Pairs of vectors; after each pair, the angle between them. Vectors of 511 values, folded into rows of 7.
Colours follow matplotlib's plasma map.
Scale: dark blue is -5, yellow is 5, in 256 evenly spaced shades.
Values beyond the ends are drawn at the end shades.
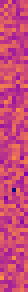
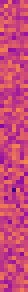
nearly parallel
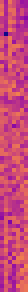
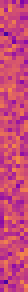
partly aligned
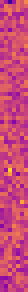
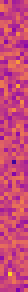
orthogonal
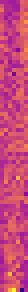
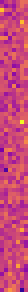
partly aligned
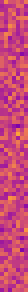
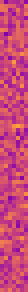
nearly opposite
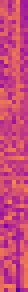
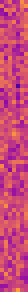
partly opposed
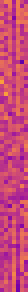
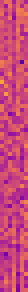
nearly parallel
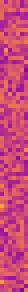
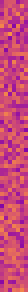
partly opposed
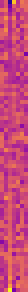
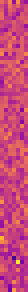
partly opposed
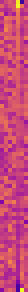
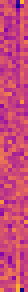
nearly opposite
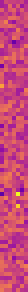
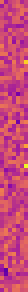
orthogonal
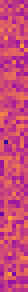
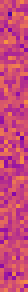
partly opposed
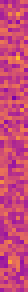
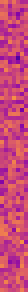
nearly opposite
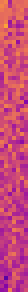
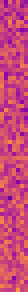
partly opposed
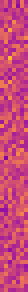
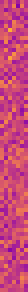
nearly parallel
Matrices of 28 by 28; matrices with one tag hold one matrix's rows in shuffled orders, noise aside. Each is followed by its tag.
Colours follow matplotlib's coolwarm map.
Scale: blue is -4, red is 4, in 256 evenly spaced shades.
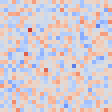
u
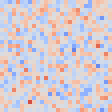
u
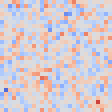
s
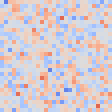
s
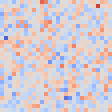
s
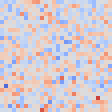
s
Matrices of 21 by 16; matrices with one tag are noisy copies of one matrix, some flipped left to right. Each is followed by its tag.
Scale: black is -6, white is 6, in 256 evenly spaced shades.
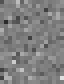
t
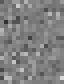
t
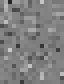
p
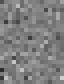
t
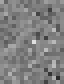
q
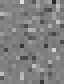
p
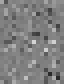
q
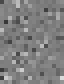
t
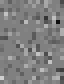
t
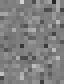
p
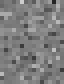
p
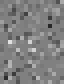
q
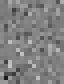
q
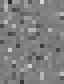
p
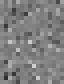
q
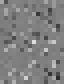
q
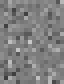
q
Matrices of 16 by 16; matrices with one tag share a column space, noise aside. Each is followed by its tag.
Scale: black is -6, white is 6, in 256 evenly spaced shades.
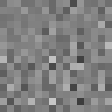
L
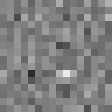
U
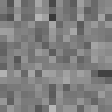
U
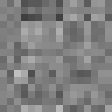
U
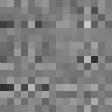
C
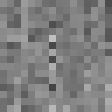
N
